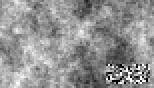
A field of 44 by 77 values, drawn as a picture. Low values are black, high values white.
Ninth with the highest average: bottom left. Stripes: none. Grain: blotchy. Mirror symmetry: none. Odd patch: rougher, in the bottom right.
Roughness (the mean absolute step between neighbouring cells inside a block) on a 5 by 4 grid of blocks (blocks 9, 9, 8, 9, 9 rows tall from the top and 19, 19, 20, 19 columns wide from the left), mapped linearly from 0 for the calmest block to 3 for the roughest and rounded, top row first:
0000
0000
0000
0001
0013
